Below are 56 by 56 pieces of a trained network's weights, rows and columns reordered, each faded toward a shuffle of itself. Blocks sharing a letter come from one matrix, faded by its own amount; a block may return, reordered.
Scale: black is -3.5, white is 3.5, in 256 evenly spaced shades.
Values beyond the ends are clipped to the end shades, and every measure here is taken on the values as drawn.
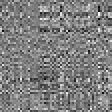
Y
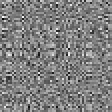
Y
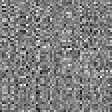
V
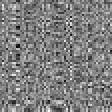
Y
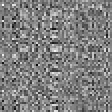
Y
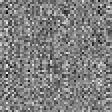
V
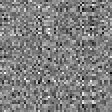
V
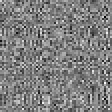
V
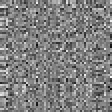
Y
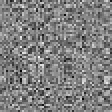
V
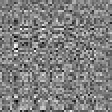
Y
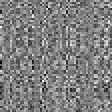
Y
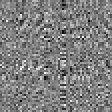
V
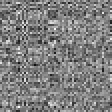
V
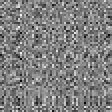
Y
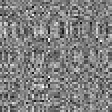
V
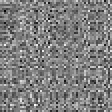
Y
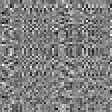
Y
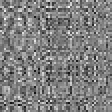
Y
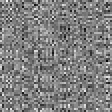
Y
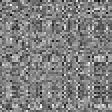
Y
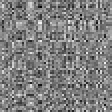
Y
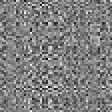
Y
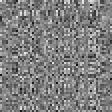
Y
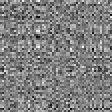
V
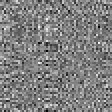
V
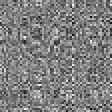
V
